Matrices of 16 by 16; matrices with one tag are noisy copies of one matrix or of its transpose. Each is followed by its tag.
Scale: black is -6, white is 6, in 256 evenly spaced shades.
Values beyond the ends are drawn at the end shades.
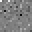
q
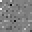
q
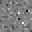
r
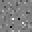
r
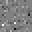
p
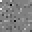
q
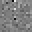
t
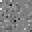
q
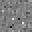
r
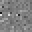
t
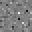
r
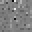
t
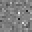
r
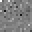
q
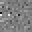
t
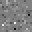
p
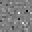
r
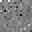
q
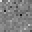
q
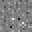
r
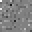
q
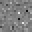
r
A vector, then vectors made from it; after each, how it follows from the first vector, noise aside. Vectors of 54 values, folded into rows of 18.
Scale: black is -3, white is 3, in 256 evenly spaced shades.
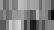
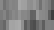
shrunk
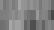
shrunk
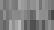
shrunk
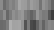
shrunk
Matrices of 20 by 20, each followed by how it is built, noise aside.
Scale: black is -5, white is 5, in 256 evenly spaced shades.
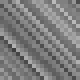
Toeplitz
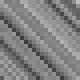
Toeplitz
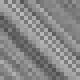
Toeplitz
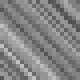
Toeplitz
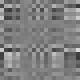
low rank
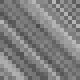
Toeplitz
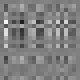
low rank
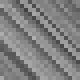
Toeplitz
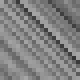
Toeplitz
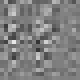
low rank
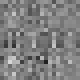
low rank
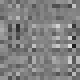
low rank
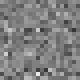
low rank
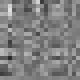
low rank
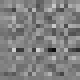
low rank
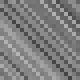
Toeplitz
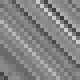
Toeplitz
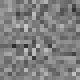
low rank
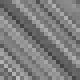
Toeplitz
